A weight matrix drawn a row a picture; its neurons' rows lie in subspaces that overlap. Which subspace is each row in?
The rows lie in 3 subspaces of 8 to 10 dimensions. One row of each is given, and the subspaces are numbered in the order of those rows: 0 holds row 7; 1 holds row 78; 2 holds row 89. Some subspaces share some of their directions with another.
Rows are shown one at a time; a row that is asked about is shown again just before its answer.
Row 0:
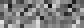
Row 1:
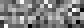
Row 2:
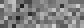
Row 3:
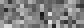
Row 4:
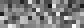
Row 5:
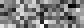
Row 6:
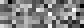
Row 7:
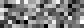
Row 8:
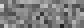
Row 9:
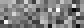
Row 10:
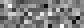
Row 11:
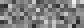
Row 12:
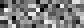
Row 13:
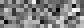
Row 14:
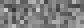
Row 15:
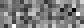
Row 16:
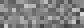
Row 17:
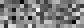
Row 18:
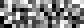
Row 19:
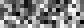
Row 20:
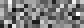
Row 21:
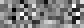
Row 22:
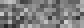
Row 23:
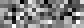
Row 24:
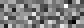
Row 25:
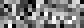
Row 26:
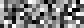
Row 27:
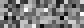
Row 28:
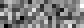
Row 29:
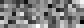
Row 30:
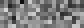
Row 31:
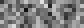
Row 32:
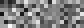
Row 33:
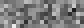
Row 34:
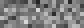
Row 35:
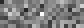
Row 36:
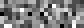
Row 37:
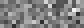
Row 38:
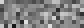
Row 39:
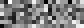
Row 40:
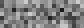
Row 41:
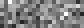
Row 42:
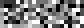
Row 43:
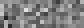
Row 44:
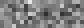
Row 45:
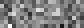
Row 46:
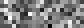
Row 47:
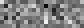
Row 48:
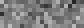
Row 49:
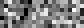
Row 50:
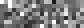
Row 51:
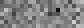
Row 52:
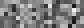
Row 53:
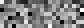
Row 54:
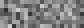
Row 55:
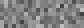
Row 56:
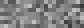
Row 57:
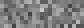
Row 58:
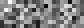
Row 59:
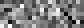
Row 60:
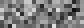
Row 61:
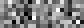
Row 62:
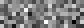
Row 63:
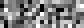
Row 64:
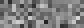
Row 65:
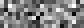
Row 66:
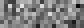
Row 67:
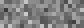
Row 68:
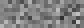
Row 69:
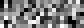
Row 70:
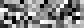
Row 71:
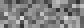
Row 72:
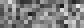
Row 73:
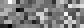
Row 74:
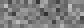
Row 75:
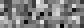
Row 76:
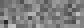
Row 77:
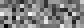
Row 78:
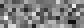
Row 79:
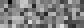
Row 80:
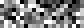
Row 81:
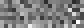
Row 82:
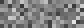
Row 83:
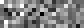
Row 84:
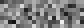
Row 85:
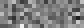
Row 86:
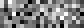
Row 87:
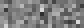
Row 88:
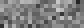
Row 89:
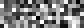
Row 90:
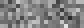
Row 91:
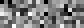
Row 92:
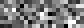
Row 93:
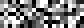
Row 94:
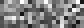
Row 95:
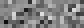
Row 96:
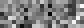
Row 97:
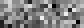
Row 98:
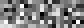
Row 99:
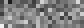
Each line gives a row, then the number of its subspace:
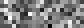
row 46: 0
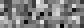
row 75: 0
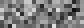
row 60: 0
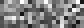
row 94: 1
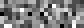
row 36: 2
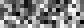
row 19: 0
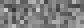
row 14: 0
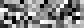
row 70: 0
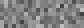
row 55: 1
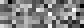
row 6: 2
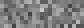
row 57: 0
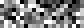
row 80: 2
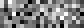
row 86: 0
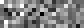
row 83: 2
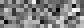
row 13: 0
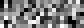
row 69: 2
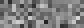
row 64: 0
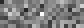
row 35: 0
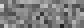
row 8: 2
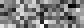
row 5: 2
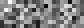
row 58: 1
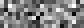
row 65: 1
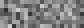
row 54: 2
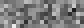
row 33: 1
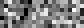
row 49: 0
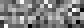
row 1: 1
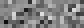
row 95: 0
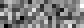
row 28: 1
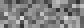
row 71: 2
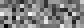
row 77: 2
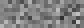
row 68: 0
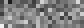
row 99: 0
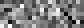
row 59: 0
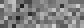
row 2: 2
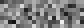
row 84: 0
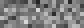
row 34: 1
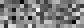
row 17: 1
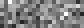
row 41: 0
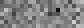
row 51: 0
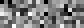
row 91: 2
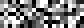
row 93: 0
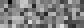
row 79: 2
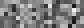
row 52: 1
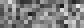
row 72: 2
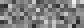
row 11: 1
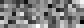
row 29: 0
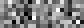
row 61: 0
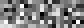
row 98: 0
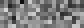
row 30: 1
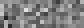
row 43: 1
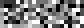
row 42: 0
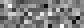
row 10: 0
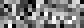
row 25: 0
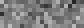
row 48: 2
